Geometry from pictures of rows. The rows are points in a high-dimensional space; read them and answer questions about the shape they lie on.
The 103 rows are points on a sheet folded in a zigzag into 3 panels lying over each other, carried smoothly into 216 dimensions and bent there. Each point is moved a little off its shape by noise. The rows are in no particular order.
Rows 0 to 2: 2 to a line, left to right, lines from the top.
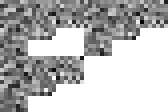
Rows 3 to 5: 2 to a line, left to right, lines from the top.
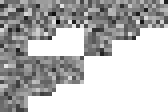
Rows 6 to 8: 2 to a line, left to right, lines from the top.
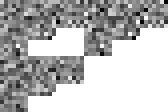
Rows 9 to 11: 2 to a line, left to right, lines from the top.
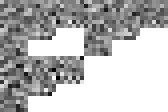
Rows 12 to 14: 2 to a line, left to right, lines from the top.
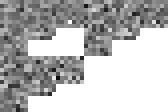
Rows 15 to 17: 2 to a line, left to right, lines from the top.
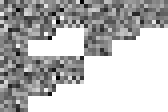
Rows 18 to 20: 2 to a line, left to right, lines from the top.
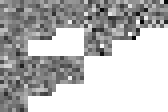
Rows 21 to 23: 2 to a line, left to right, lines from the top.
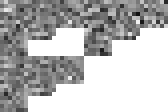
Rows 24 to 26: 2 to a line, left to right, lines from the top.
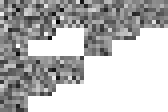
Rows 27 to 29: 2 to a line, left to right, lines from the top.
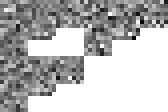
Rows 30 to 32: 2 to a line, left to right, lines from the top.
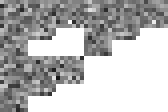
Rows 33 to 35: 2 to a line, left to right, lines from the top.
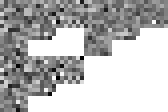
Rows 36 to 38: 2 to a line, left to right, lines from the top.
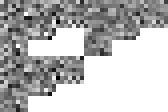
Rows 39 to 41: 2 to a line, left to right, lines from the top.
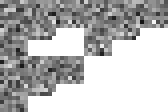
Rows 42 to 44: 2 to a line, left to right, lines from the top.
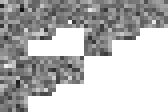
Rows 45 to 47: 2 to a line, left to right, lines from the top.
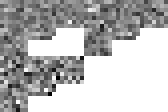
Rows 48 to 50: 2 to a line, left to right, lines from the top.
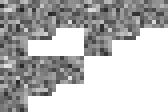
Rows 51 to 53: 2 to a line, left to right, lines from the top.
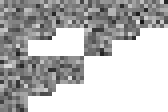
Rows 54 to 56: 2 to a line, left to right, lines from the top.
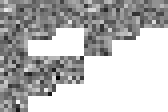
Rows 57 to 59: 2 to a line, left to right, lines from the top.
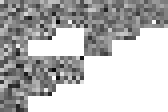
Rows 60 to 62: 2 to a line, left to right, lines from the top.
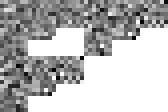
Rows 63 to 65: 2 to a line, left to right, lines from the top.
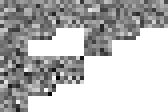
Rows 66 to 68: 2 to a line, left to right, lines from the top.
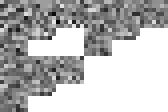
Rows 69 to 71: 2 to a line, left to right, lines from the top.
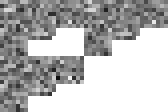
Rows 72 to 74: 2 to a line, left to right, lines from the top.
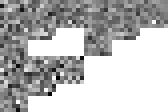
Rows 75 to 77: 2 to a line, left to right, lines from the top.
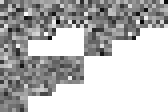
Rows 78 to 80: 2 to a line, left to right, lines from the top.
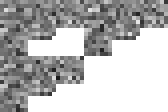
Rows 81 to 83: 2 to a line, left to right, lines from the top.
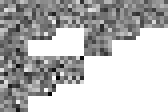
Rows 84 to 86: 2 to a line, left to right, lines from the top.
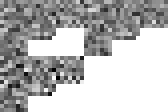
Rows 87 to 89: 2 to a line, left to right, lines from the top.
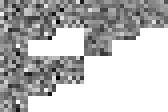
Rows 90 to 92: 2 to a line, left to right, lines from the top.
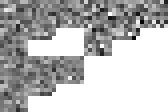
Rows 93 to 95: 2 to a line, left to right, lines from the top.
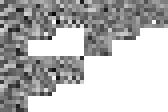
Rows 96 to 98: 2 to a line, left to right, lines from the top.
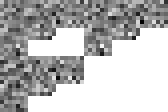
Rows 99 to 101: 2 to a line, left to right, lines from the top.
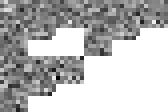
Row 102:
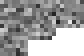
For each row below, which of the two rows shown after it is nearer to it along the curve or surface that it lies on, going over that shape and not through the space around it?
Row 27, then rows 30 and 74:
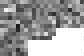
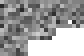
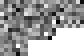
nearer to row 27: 30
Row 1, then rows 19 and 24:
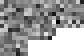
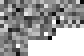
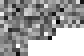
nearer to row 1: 19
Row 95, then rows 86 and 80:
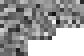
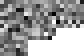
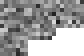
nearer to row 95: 86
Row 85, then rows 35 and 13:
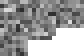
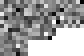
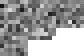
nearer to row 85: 13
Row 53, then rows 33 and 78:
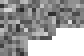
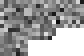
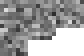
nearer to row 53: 78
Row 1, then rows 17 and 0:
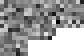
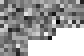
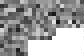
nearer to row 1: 17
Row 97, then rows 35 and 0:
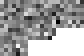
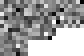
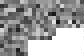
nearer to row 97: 35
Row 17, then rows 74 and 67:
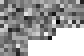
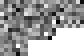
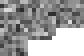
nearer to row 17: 74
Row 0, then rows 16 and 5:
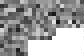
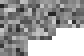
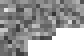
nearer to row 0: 16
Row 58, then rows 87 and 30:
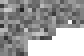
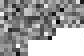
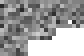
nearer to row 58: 30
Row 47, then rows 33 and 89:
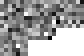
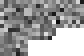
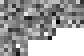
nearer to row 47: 89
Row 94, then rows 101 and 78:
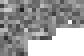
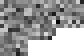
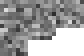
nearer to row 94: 78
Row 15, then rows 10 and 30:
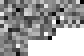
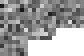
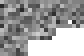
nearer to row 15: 30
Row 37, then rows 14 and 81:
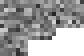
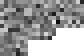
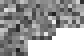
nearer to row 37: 14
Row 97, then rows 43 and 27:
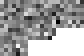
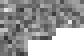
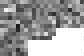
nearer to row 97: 43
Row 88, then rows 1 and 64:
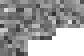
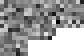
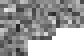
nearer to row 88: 1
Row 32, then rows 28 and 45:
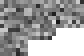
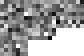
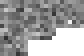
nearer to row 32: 28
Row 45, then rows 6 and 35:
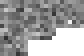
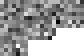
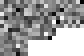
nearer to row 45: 6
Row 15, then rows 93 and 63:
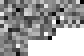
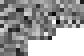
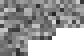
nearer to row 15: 63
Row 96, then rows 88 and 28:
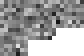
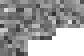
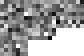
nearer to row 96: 28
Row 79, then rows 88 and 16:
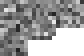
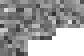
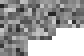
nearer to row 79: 16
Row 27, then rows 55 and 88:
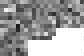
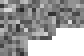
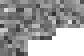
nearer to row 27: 55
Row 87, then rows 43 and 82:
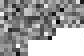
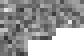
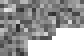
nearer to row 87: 43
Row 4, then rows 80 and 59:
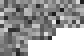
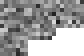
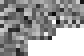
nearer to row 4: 80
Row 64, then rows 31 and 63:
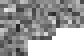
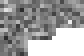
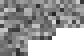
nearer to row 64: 31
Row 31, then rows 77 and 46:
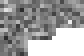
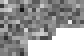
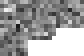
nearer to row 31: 77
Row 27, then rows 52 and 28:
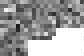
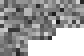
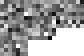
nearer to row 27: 52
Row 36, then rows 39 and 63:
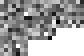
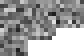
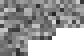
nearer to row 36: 63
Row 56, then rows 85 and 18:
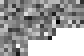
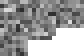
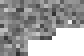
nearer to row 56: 18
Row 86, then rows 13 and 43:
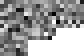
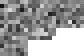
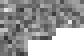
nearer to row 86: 13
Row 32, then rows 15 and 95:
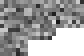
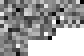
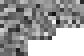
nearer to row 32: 15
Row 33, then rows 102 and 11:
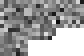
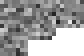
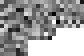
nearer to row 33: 102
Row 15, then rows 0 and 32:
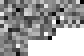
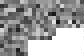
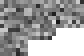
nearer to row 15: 32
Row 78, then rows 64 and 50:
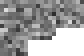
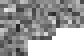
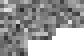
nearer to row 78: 50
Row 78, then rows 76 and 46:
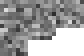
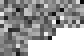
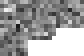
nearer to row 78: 76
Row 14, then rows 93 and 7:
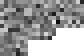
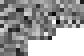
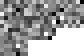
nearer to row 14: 7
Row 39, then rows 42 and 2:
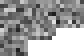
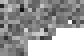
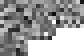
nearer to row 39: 2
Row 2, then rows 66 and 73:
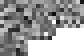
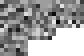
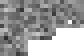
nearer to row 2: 66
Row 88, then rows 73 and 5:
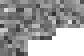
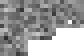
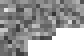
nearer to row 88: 5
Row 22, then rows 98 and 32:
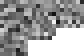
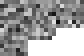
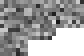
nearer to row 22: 98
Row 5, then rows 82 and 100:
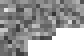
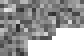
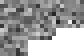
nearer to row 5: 100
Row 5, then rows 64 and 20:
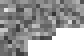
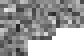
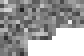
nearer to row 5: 20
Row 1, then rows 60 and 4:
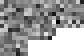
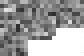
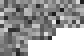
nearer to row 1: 4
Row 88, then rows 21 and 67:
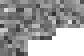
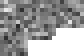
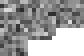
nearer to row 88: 21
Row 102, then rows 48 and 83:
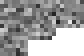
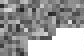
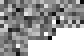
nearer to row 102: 83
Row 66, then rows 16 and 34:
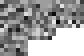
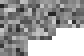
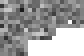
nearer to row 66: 16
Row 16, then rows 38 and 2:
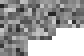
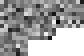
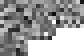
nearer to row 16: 2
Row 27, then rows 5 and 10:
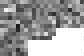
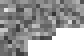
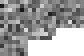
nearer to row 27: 10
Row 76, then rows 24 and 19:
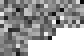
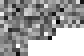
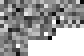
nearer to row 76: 19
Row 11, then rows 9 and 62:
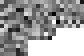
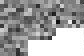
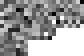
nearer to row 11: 62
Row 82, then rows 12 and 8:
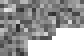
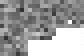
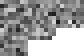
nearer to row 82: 8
